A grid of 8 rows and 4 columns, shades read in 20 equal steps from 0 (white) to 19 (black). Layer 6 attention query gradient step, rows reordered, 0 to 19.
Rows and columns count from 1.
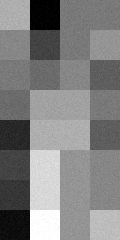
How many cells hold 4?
0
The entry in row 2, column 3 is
10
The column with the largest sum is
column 1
